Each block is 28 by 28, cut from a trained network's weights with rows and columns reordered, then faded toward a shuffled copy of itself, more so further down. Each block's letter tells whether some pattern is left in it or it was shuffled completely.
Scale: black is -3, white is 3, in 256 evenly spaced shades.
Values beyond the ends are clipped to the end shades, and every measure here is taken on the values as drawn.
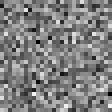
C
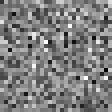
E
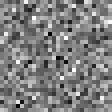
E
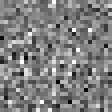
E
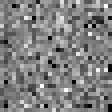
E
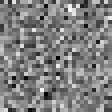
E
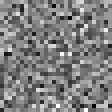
E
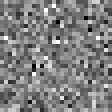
C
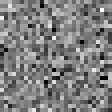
E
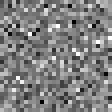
C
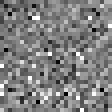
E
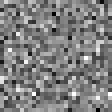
C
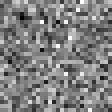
C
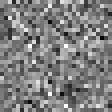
E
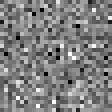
C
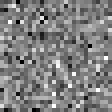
C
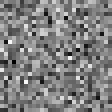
C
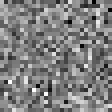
C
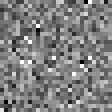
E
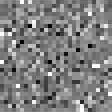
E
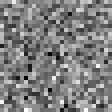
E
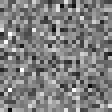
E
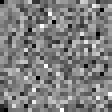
C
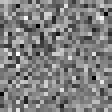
E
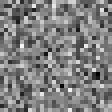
C
